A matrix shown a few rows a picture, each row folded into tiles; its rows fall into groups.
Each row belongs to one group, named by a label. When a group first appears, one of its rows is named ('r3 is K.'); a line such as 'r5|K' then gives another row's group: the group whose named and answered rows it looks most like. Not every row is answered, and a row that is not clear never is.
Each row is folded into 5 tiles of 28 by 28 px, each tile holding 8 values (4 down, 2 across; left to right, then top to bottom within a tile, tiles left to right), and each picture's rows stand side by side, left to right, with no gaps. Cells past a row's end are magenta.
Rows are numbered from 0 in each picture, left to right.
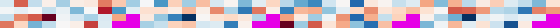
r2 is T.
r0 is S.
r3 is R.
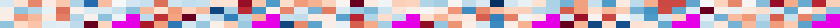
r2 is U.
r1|S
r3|T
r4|S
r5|U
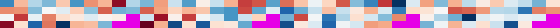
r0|S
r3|R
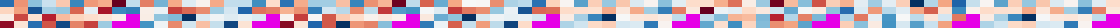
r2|S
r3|R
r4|R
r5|U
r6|T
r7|R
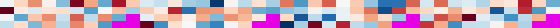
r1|T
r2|R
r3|S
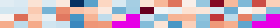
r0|T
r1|U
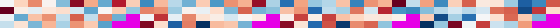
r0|U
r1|S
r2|S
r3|R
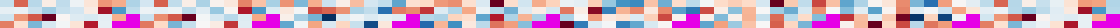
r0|S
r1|S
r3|U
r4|T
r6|T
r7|S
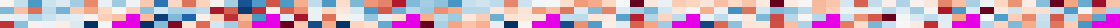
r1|R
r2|S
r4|U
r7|U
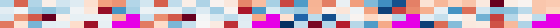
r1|S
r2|R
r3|U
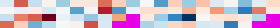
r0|S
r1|R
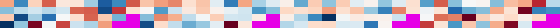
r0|R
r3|S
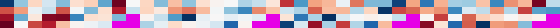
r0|T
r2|R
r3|S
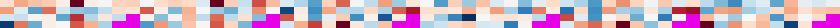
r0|U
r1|U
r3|R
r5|T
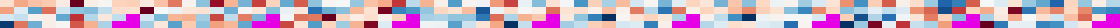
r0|U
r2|S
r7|T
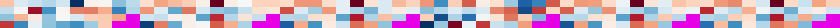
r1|U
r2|U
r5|U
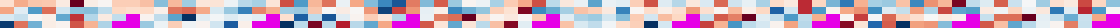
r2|R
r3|S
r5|S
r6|S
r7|S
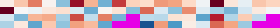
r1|U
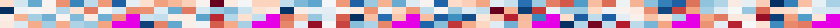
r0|T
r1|U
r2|T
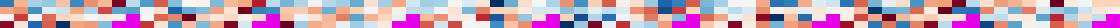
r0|S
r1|S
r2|T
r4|R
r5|T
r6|S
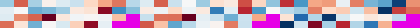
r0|S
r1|S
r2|R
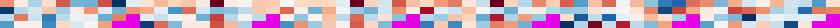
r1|U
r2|U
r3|U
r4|R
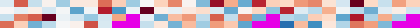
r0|S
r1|U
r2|U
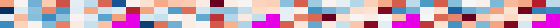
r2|S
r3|S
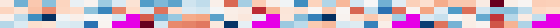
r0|R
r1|T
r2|R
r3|U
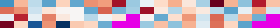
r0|S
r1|U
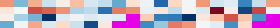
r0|R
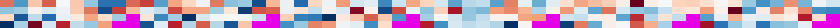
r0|R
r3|T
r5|T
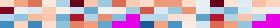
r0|U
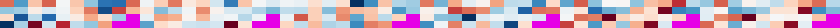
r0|R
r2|T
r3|R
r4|S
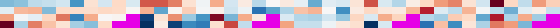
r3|U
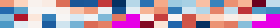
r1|S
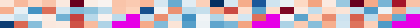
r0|U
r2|U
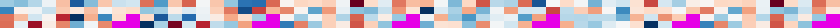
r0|T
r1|R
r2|U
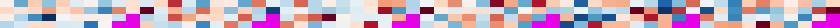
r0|R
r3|U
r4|R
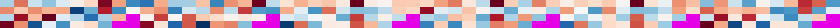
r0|S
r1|S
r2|U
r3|U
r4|U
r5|S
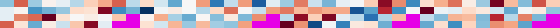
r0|S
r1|T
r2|S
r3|U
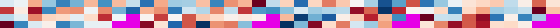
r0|T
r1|S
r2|R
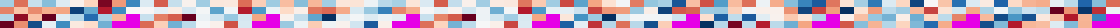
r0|S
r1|S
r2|R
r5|R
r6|T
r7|R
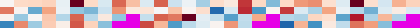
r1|S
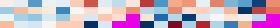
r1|R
